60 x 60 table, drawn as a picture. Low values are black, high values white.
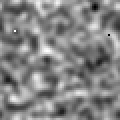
Seam: none. Slope: none. Average level on the scale: 50%. Grain: blotchy. Lone odd cells: 2, 1 higher and 1 lower than their neighbours. Ninth with the lowest average: middle right. Mirror symmetry: none.
